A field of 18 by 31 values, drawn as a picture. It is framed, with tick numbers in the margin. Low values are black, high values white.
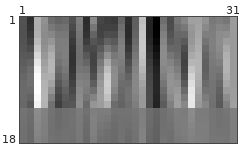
Seam: horizontal, 70% of the way down, the bottom part calmer. Grain: streaks running down. Ninth with the lowest average: top middle.
